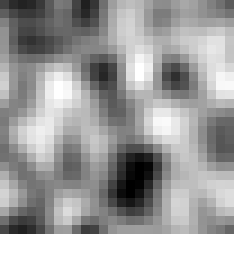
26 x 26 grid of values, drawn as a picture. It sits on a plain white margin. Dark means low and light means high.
Lone odd cells: none. Ninth with the lowest average: bottom middle. Ninth with the highest average: middle left.
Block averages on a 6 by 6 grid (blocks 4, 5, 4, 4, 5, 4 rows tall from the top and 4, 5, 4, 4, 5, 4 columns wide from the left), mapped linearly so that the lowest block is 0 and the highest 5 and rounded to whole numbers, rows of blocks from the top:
1 2 2 4 3 3 / 3 3 2 5 3 5 / 3 5 3 3 3 4 / 4 4 4 3 5 2 / 3 3 3 0 3 4 / 2 3 2 2 4 3
